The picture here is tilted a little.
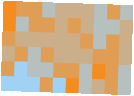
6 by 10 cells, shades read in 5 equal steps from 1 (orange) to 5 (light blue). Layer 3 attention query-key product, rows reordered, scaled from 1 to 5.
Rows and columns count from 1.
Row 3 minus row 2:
1 -1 1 1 0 1 -1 0 -2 0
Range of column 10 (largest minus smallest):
1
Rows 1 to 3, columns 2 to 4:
2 2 4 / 4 2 2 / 3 3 3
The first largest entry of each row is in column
4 2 8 3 2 1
